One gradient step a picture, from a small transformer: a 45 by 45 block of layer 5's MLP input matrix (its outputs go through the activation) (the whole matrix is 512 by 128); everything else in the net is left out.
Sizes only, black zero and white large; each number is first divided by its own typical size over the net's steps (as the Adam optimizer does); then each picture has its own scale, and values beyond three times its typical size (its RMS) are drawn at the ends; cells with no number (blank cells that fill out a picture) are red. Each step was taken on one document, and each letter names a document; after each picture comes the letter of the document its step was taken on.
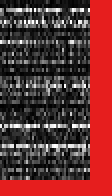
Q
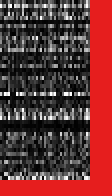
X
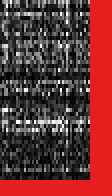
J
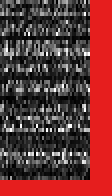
J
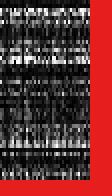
Q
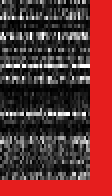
X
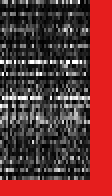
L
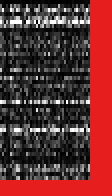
Q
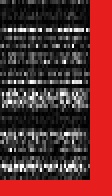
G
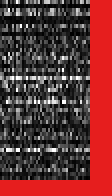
J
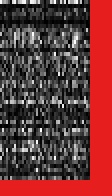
L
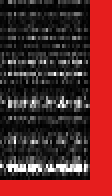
G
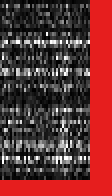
J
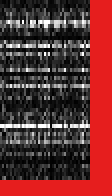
Q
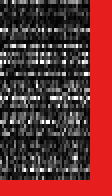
L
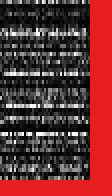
L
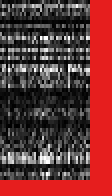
X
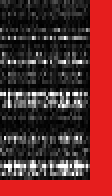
G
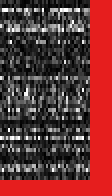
Q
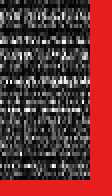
J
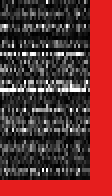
J
